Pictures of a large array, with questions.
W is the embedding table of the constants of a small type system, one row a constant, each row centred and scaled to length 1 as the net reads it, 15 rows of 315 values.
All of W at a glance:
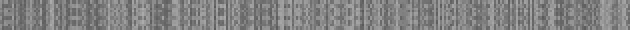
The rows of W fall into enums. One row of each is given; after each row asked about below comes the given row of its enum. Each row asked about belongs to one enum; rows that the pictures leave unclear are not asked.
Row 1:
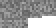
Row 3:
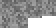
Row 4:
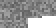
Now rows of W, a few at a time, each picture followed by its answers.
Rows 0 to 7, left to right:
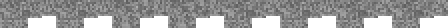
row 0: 1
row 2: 3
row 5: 1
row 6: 4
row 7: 4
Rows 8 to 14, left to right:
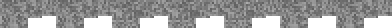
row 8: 3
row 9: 3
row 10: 4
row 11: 4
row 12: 1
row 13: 3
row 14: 3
